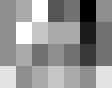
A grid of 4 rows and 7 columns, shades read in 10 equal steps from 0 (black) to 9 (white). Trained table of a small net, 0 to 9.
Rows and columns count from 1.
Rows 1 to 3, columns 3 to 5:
9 3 4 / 7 6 6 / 4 5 4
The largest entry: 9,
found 2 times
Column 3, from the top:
9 7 4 6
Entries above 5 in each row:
2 4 1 5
